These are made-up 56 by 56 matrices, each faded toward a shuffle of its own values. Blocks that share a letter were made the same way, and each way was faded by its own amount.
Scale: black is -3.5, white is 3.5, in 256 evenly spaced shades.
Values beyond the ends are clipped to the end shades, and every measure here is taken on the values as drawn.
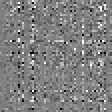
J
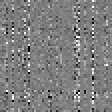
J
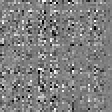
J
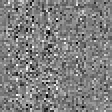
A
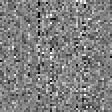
A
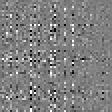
J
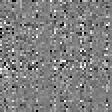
J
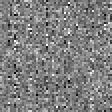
A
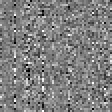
A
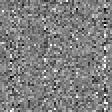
A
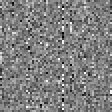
A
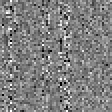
A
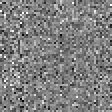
A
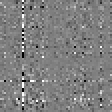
J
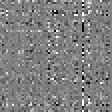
J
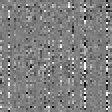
J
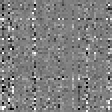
J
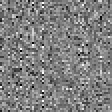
A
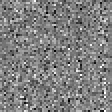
A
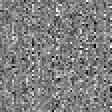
A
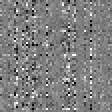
J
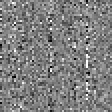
A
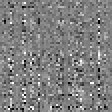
J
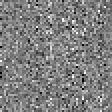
A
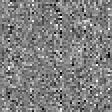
A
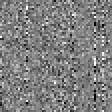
A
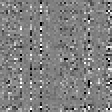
J
